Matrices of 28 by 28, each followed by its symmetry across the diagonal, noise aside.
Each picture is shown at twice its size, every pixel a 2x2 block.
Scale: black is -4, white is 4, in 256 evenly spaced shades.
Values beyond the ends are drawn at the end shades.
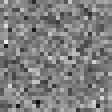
neither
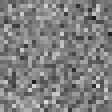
neither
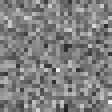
neither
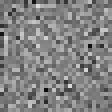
symmetric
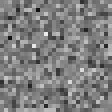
symmetric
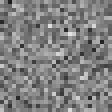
neither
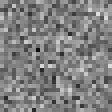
neither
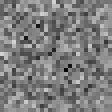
symmetric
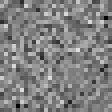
symmetric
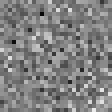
symmetric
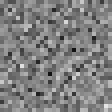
symmetric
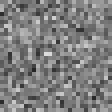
neither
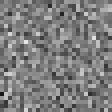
neither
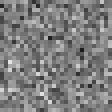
neither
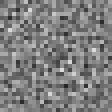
symmetric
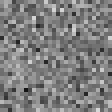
neither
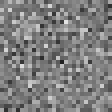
symmetric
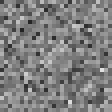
symmetric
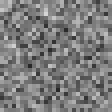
symmetric
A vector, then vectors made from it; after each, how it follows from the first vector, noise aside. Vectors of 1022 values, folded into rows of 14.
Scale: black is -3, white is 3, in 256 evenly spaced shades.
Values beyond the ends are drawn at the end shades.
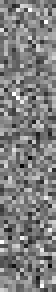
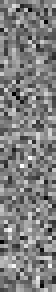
negated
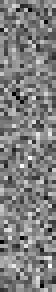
negated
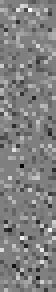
partly zeroed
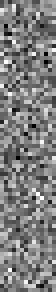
reversed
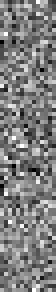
wrapped around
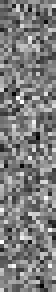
sign-scrambled
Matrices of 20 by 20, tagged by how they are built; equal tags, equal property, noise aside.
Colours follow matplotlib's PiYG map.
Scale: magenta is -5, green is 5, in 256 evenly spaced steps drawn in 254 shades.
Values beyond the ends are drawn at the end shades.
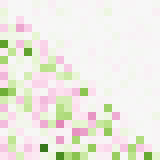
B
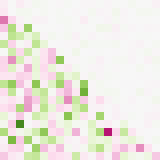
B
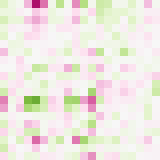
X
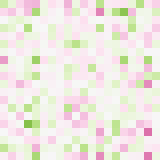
X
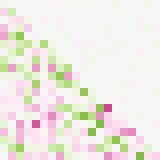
B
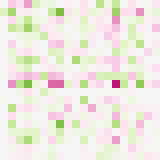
X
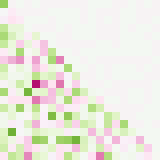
B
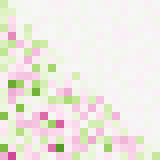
B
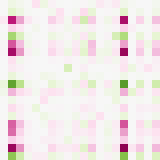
X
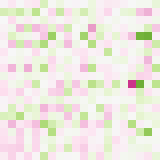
X
